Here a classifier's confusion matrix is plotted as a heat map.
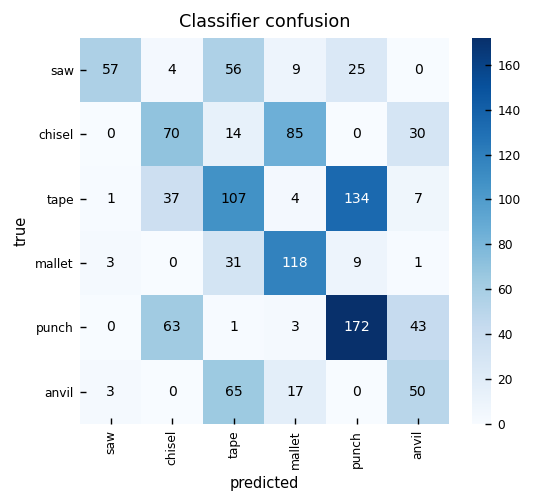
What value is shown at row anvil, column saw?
3
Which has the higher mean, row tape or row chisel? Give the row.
tape
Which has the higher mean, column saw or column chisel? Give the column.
chisel
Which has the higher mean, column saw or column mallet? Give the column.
mallet
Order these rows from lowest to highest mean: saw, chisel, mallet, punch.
saw, mallet, chisel, punch
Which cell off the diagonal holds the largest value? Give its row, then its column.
tape, punch
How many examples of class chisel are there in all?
199
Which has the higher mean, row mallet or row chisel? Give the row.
chisel
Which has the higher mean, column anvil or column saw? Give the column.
anvil
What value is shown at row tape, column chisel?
37
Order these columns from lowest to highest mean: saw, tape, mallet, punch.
saw, mallet, tape, punch
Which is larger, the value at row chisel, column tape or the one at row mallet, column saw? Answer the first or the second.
the first
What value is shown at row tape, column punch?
134
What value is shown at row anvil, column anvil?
50
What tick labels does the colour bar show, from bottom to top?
0, 20, 40, 60, 80, 100, 120, 140, 160
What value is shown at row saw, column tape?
56
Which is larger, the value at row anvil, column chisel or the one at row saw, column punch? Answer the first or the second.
the second
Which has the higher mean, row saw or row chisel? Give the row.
chisel
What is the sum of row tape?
290
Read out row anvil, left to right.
3 0 65 17 0 50
